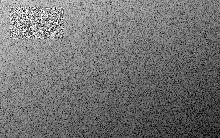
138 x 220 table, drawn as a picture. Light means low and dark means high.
The grain is fine, like static. The top left is the ninth with the lowest average. There are no regular stripes. The bottom right is the ninth with the highest average. Values rise toward the bottom right. An odd patch, rougher than its surroundings, sits in the top left. The halves do not mirror each other.
